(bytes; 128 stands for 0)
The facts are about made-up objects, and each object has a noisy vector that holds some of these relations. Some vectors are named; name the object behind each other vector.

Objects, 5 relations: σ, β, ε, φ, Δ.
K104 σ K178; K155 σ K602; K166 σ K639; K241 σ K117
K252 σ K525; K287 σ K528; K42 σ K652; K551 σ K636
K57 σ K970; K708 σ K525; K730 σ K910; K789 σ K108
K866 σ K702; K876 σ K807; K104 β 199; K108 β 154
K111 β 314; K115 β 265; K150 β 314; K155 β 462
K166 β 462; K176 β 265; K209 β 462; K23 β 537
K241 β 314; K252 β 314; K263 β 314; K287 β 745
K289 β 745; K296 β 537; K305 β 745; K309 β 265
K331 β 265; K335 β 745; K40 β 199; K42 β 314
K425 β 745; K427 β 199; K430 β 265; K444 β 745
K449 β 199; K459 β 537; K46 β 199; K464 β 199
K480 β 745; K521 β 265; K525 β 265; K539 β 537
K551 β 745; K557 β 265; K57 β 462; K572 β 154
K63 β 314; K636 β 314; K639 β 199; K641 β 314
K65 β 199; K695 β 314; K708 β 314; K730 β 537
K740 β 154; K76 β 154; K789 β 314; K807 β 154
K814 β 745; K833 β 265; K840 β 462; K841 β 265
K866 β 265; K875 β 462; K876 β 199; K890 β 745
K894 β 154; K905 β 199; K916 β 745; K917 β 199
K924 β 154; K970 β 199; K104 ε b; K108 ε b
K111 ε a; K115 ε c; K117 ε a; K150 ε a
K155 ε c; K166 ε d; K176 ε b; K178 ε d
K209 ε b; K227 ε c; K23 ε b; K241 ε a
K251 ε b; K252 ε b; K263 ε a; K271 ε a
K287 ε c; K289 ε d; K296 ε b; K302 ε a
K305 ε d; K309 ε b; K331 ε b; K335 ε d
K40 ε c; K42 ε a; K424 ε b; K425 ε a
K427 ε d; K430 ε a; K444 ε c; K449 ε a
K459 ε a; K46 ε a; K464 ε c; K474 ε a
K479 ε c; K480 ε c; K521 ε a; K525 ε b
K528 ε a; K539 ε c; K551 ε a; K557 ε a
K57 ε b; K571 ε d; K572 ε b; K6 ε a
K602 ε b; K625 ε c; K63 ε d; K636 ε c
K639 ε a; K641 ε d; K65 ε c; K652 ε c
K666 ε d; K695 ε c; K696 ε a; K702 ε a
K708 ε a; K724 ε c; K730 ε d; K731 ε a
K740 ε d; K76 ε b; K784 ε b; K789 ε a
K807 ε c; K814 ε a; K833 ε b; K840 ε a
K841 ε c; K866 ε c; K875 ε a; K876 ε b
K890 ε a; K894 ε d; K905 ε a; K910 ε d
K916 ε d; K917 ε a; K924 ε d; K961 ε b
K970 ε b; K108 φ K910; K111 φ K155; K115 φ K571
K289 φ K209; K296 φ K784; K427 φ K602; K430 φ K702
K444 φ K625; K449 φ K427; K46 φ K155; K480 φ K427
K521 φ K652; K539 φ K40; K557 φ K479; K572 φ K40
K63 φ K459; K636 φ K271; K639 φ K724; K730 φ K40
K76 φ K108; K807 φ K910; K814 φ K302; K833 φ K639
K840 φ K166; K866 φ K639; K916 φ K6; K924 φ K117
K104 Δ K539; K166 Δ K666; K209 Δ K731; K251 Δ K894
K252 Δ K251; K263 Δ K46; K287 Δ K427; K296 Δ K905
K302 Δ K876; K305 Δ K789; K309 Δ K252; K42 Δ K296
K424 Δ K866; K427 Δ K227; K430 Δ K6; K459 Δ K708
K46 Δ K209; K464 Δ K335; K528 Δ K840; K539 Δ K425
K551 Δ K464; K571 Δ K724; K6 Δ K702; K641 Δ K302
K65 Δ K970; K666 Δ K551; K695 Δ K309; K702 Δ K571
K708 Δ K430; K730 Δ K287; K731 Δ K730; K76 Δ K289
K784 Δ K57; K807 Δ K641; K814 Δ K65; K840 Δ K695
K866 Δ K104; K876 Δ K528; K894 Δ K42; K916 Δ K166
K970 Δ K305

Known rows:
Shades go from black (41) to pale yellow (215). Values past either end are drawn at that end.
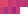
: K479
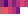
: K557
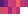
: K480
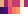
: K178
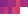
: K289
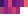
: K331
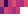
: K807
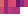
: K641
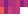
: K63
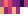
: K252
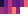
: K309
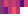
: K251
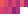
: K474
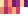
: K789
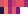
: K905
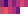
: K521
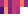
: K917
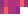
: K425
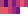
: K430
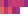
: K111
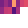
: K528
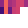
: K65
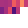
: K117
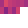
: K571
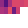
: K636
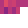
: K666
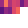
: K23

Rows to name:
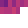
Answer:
K924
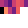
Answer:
K639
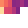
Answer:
K708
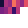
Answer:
K910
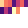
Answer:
K104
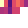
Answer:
K539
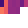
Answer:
K287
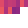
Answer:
K150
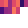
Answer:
K296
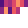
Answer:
K449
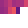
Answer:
K894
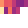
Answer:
K155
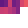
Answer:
K841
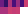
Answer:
K833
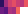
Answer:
K602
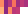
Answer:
K840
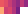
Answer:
K241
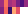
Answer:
K876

